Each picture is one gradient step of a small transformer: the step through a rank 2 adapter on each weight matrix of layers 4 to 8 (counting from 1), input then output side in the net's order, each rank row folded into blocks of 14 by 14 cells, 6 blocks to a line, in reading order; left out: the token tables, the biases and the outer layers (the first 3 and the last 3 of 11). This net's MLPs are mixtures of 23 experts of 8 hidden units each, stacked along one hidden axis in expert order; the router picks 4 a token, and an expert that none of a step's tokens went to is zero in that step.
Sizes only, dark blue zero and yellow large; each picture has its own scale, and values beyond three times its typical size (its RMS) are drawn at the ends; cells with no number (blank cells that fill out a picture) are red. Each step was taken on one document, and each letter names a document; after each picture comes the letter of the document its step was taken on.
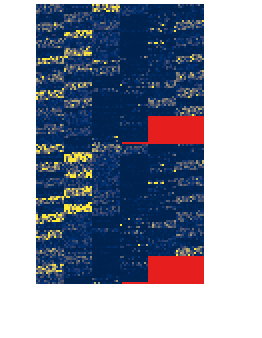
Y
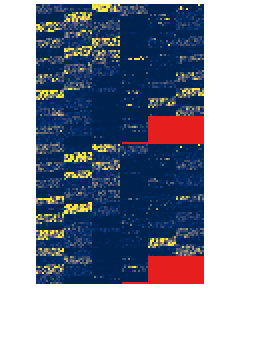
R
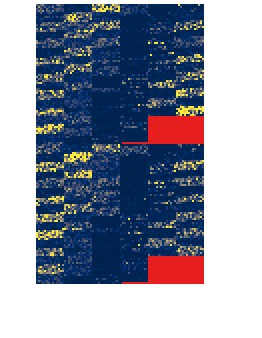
Y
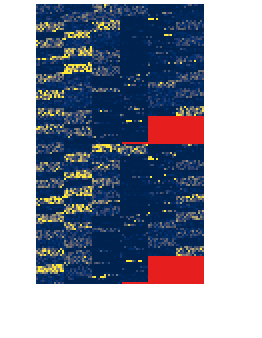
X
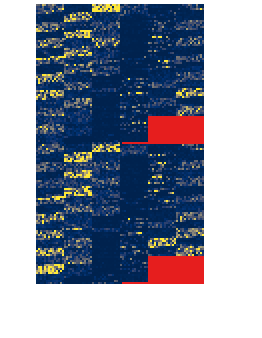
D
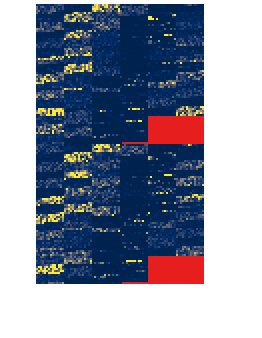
X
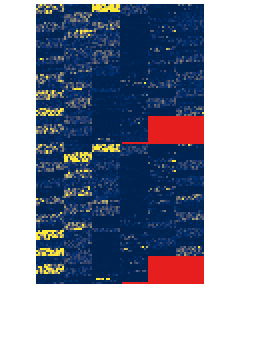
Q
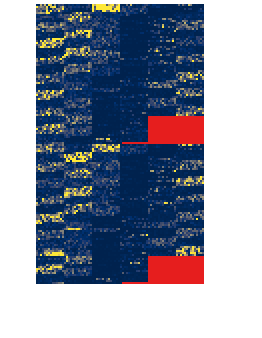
Q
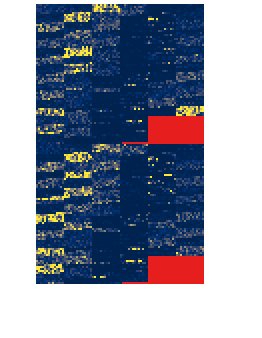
X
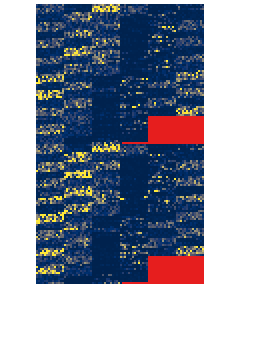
D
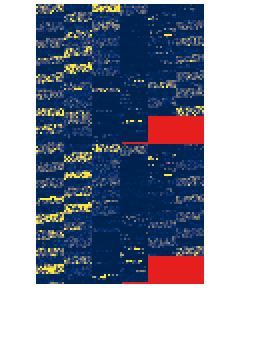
X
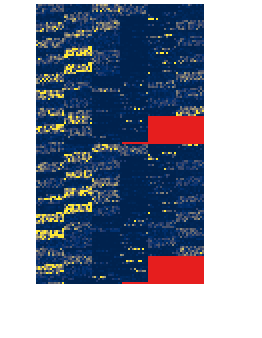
X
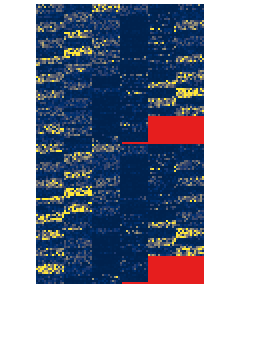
Y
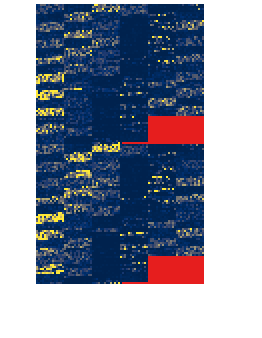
D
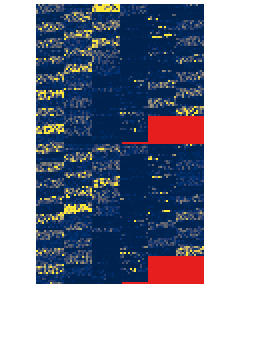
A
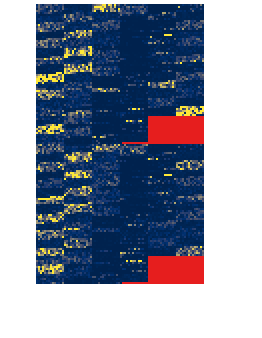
X
